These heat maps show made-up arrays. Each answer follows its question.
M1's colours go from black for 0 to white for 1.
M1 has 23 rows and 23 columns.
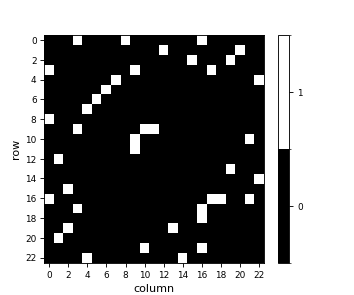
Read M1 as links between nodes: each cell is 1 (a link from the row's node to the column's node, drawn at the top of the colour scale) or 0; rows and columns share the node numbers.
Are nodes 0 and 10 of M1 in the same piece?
yes
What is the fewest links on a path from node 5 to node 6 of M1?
1
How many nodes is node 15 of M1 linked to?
1
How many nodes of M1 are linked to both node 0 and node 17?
2
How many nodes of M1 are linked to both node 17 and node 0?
2
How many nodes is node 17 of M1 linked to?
2
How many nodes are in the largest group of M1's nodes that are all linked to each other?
2
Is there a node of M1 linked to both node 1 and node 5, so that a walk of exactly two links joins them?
no
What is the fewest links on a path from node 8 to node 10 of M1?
4
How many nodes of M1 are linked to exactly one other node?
11
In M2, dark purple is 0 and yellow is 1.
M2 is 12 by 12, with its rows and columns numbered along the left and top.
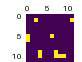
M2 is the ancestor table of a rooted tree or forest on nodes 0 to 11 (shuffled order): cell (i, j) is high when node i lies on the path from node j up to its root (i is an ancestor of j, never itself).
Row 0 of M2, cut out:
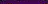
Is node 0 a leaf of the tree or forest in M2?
yes
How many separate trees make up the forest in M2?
4
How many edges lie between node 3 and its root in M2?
2
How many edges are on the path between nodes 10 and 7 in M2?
2
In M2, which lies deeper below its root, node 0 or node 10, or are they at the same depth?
node 0
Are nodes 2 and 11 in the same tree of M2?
yes
